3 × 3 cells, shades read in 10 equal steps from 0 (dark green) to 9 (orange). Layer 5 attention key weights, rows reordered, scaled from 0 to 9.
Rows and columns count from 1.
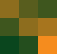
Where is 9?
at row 3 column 3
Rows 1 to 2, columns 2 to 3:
3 2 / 5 6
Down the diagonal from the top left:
5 5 9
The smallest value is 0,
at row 3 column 1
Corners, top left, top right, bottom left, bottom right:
5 2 0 9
